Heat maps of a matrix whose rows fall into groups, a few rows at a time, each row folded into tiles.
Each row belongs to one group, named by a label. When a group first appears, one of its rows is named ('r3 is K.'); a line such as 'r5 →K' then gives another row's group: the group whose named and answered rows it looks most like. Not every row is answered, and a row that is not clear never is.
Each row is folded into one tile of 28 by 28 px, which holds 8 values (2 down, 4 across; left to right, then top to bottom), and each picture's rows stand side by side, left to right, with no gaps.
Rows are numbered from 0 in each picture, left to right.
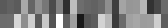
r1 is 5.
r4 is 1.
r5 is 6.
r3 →1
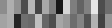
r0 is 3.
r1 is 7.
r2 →3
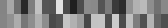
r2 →6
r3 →6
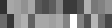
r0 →1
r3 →7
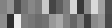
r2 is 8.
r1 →8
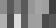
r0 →5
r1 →3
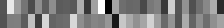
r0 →3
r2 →1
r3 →8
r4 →6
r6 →5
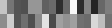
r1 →6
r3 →6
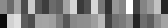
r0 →6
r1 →6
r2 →8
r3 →3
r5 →8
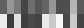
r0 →5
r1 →1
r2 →5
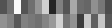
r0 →8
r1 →8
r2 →5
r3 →5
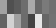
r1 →7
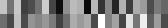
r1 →8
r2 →1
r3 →1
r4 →1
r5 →5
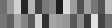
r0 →8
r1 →7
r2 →3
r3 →7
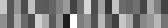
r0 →5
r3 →5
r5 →3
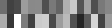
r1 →6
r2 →3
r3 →7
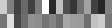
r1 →8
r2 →6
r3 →6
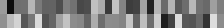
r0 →6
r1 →7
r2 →3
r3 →3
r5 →5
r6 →7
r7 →1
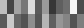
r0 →7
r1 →5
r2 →8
